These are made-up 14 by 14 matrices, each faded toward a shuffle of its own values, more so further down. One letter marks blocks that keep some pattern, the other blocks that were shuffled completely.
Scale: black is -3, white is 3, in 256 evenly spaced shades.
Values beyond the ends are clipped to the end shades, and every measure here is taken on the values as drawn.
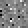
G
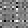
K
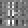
K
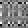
K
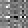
K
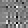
K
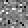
G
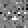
G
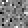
G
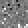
G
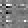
K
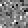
G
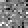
G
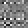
K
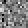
G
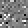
G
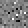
G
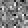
G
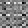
K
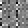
K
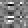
K
